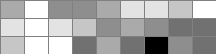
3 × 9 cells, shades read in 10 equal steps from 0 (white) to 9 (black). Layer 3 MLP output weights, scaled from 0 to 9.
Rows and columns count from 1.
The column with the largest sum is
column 7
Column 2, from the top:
0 0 0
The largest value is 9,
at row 3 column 7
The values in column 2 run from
0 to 0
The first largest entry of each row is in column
3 8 7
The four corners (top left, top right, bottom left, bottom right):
3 0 2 5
